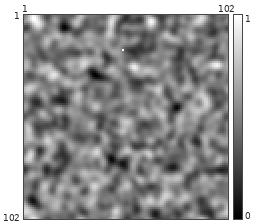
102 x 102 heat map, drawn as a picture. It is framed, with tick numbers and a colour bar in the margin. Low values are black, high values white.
Average level on the scale: 50%. Grain: blotchy. Seam: none. Histogram: bell-shaped. Slope: none. Mirror symmetry: none. Lone odd cells: 1, higher than its neighbours.
